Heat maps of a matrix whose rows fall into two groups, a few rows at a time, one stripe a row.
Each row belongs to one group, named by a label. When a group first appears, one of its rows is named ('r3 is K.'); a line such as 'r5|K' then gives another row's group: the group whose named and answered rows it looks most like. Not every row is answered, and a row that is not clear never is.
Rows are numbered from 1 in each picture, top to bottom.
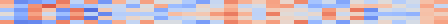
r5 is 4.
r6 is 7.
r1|7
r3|4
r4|4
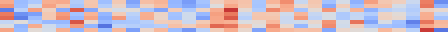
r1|7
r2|7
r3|4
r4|7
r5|7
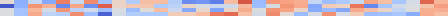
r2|4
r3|7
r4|4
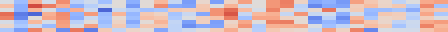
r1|7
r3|4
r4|7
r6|7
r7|7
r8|4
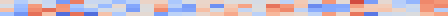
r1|4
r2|7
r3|7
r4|4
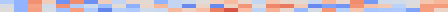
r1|4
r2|7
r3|4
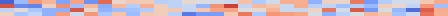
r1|4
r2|7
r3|4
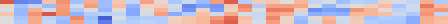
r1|7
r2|7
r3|7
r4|7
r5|4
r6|4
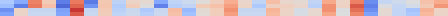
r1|4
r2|4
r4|4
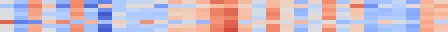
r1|4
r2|4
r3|4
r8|4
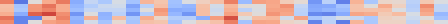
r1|7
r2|7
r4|7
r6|7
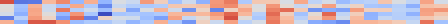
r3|7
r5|4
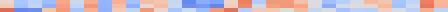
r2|7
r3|7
